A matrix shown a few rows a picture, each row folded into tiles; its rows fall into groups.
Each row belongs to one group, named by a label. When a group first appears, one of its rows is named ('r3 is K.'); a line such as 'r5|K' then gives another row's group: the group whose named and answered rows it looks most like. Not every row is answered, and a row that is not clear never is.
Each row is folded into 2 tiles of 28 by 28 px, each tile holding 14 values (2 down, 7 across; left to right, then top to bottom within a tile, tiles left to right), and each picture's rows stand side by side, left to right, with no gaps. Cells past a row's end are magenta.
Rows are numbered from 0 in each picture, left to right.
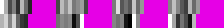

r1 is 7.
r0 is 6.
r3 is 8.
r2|7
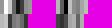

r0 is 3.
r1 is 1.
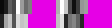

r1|3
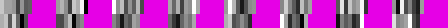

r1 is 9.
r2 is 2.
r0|6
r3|2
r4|3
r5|8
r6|7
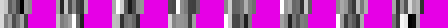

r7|9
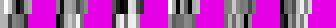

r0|3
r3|1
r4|6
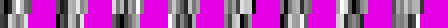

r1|1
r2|2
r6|3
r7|7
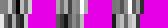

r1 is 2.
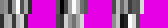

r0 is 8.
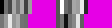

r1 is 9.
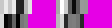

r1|3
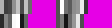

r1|9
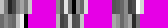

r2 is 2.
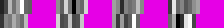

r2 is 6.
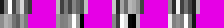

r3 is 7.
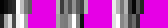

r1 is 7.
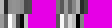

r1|6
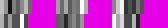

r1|2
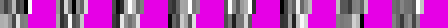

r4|9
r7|2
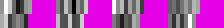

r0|3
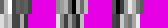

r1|8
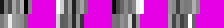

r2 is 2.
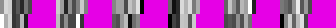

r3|1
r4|9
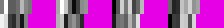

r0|8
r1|3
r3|1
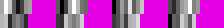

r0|3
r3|1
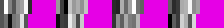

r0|9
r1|1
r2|1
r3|1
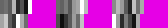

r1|2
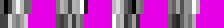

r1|9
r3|2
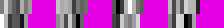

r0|8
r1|6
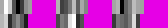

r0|3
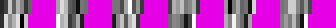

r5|7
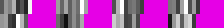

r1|2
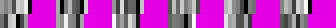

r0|9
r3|7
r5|9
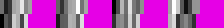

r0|1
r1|1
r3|3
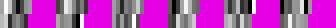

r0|3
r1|7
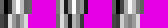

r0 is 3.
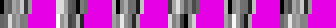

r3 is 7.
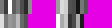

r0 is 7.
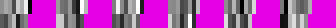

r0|9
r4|8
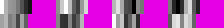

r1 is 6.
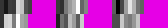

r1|1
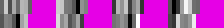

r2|7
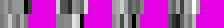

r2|6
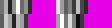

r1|6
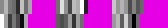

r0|8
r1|9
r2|6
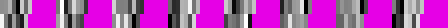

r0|8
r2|6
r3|1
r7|1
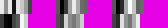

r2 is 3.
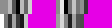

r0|8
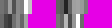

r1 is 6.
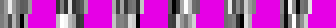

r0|6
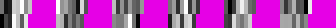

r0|1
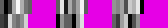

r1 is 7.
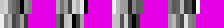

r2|6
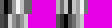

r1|2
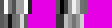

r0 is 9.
